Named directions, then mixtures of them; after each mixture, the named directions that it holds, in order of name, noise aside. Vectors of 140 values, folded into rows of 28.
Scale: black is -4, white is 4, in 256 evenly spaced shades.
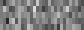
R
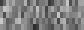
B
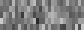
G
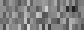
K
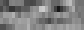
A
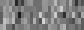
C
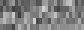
A, C, G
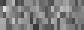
B, C, R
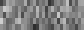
B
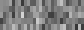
G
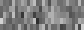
G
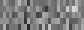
K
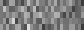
C, K, R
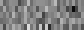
K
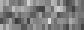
A, B, K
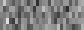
R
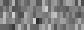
A, C, G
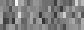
C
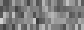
A, G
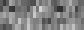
A, R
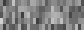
G, R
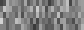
B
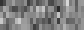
A, B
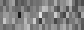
A, C, K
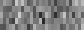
C, R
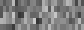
A, C, G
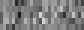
C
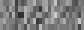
C, G, K
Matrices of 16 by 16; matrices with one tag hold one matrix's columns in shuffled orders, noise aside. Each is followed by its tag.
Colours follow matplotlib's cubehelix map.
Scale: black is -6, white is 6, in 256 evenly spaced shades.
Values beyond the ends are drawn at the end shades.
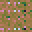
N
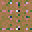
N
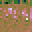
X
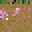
X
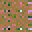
N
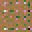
N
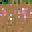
X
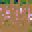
X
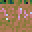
X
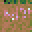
X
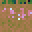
X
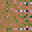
N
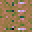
N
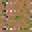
N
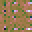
N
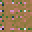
N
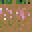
X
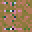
N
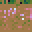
X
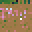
X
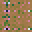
N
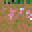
X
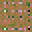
N
